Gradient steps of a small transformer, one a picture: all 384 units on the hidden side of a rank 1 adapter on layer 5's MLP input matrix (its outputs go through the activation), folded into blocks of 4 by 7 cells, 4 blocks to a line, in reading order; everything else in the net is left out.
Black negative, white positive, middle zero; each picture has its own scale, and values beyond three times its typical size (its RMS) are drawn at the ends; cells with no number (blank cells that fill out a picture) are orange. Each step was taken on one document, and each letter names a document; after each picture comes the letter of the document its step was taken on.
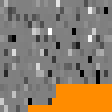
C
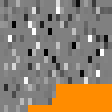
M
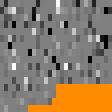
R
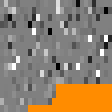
R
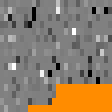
R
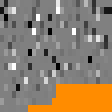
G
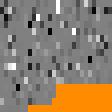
G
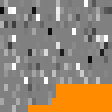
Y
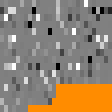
Y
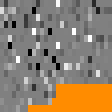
M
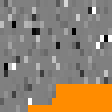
C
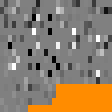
M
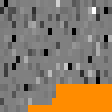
C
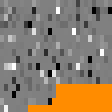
G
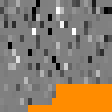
M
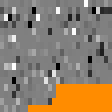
Y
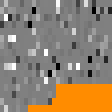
Y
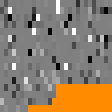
R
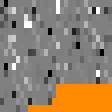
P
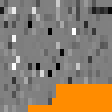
Y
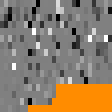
R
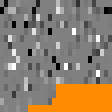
M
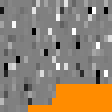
C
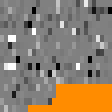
G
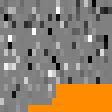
G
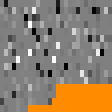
P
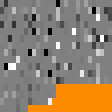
P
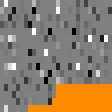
G
